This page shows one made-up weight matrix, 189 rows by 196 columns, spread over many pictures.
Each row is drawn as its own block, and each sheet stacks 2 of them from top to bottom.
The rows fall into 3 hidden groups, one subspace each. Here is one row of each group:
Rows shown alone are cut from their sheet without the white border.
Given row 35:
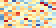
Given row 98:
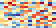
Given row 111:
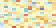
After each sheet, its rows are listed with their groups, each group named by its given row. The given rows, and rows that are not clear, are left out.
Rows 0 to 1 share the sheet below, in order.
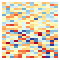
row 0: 98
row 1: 98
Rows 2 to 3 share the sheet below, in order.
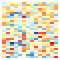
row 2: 98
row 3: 98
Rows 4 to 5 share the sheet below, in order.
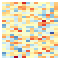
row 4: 111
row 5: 111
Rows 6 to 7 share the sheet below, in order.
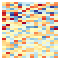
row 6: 98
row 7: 98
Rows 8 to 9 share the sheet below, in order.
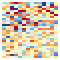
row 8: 111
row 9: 35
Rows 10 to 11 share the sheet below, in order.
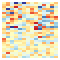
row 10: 35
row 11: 98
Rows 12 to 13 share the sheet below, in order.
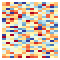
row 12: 35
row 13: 98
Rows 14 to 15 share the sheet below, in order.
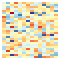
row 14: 35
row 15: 35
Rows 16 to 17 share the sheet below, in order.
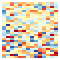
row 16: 98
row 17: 35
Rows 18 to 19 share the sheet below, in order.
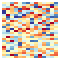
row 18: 98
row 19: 35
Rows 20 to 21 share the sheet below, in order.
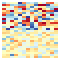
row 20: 98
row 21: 35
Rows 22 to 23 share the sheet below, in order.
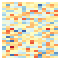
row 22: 98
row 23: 35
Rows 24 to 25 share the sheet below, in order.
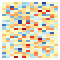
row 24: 111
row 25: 111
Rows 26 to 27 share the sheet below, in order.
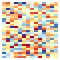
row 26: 35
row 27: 111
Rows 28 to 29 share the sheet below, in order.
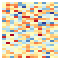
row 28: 111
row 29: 98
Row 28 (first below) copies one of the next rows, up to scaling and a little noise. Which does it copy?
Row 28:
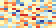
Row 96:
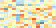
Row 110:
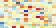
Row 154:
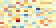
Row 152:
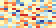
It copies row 152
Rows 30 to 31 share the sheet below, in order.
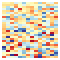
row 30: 35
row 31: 35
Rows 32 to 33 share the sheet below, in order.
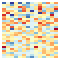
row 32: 98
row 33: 98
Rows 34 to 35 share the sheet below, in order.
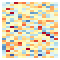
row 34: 35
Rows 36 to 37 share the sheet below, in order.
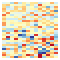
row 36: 98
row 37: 111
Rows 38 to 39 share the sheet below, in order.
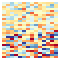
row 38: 98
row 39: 35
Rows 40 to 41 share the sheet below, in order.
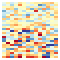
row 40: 98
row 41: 98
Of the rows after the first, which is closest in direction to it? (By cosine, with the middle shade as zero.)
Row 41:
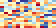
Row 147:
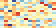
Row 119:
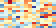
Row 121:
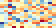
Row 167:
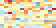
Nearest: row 121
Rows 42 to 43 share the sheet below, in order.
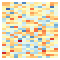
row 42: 35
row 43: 111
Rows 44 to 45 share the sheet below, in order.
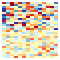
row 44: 98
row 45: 111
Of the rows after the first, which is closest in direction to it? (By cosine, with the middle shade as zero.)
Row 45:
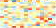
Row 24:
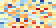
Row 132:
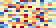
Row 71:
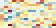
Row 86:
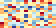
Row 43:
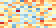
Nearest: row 132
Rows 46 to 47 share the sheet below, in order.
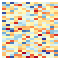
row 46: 98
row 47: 98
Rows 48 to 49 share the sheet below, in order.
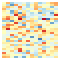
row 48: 98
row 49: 111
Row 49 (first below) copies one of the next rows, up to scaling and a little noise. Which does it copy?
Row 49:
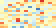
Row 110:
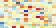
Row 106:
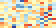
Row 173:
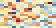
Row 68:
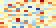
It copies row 68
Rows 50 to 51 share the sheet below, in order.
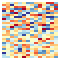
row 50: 98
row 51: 111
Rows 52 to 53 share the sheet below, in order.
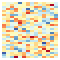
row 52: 111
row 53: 111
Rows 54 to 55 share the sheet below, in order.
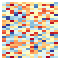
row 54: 98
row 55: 98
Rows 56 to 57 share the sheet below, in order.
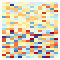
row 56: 35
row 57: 98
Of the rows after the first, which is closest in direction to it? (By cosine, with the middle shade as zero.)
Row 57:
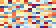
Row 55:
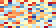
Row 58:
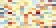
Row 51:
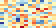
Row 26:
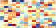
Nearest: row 55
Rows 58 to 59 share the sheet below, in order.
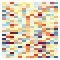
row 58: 98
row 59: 98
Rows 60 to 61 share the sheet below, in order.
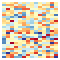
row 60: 98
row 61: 98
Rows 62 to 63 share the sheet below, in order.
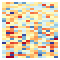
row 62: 35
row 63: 98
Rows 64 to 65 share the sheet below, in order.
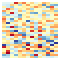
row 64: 35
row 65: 111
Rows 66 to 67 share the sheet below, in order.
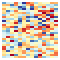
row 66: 111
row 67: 35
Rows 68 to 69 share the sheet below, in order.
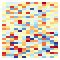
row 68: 111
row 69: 111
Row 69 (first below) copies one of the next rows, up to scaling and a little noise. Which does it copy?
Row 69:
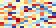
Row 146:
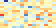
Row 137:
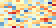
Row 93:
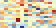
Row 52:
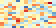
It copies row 52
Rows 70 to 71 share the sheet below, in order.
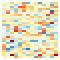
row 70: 111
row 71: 35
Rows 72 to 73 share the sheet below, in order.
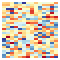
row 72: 35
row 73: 98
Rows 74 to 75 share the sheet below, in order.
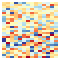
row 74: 35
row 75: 98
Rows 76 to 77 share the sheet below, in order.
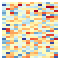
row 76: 98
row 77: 98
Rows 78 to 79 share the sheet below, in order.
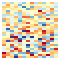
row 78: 111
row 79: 111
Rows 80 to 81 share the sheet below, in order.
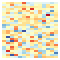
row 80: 111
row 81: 35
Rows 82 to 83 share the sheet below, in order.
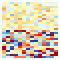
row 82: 98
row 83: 35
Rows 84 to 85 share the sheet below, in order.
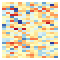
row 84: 111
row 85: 98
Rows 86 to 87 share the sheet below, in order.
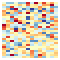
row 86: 111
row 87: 35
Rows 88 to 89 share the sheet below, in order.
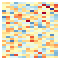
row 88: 35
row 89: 35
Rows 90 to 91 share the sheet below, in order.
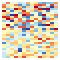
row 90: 98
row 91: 111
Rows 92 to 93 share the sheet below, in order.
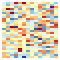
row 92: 35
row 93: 111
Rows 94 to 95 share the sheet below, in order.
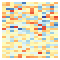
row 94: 35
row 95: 98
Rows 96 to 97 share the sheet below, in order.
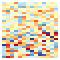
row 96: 111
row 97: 35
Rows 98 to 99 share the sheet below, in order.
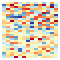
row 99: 111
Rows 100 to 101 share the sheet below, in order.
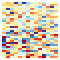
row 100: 35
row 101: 98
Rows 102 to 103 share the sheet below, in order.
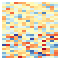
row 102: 35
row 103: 35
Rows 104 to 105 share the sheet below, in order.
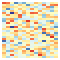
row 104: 35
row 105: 35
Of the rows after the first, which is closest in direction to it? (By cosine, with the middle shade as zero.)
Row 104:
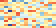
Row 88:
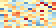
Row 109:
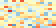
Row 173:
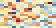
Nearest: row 88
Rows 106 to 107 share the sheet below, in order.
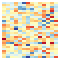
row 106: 111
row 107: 98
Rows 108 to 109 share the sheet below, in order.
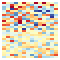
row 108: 111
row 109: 35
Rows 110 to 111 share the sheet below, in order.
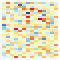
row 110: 111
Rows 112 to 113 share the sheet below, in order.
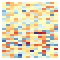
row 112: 98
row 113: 98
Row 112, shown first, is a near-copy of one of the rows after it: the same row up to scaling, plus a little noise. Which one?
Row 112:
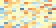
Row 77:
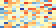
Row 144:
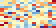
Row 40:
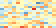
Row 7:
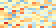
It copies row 77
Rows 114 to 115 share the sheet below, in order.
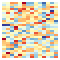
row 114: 111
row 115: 98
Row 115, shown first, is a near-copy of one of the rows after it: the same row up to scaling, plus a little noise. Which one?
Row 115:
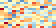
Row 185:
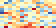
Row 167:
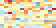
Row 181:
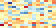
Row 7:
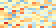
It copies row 7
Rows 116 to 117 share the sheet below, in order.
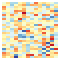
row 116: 98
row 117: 111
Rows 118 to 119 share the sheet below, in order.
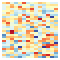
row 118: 111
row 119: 98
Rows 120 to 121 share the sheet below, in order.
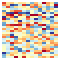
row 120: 98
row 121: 111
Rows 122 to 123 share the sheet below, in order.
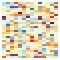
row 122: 111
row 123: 35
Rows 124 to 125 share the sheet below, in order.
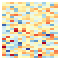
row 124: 111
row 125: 35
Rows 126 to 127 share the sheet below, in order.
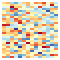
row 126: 111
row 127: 98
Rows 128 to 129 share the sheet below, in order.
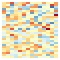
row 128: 98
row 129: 111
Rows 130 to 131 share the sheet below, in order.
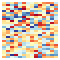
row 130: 98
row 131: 35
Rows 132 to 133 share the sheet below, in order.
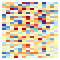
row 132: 111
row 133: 111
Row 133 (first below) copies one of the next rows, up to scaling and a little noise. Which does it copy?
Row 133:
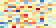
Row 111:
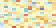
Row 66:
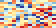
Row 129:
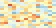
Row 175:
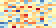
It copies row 175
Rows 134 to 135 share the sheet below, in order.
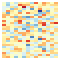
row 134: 111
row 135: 111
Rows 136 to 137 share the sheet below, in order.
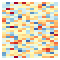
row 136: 35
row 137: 111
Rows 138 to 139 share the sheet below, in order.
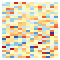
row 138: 35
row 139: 98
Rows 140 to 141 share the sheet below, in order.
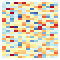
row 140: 35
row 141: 35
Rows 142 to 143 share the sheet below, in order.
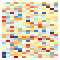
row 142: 35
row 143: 111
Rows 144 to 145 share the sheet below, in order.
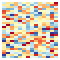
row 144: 98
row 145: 98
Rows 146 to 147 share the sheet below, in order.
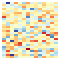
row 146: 111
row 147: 35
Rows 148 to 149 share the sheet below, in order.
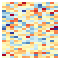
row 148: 98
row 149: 98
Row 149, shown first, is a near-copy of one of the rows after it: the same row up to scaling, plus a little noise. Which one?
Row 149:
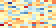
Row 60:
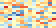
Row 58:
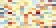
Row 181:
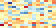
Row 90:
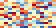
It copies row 181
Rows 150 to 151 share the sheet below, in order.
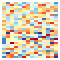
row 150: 98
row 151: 98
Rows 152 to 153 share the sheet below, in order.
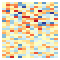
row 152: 111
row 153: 98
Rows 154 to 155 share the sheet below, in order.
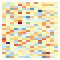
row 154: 111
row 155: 98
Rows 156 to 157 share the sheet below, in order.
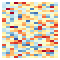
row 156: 35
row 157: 111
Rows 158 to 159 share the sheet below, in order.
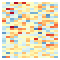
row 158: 35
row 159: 98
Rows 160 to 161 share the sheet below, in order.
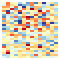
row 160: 111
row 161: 111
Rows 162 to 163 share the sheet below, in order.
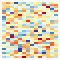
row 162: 35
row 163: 111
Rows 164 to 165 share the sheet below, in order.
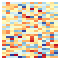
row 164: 111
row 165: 35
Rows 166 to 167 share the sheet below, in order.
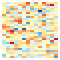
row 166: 111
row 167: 98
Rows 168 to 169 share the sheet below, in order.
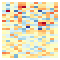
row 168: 111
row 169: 111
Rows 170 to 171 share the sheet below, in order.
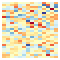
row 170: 35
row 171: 111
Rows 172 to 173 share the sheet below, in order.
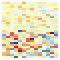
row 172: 111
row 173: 111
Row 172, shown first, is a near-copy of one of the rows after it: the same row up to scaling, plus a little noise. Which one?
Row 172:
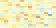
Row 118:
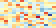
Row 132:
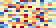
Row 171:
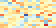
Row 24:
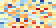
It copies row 118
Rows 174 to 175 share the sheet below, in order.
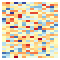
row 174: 35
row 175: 111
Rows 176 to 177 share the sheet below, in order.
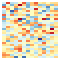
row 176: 98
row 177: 111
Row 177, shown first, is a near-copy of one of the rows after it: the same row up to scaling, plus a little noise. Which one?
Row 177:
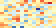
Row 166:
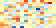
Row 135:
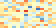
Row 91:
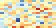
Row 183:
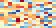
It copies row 166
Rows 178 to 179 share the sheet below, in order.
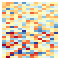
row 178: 35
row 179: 98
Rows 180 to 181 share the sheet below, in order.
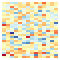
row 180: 111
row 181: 98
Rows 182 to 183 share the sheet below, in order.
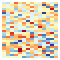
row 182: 35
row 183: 111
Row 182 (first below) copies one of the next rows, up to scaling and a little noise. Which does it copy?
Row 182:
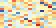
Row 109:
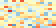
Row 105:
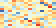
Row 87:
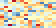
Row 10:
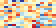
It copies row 105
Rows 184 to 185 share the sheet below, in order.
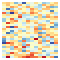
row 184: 35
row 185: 98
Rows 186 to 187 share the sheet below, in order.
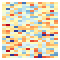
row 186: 111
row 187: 35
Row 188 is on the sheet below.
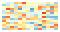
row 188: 35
